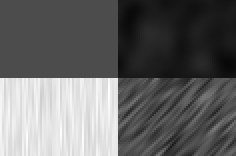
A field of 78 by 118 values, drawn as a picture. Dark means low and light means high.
The table splits into 2 rows of 2 panels. Panel 1,1: low, flat. Panel 1,2: very low, smooth, faint in contrast. Panel 2,1: very high, streaked downward, faint in contrast. Panel 2,2: low, slanting up to the right.
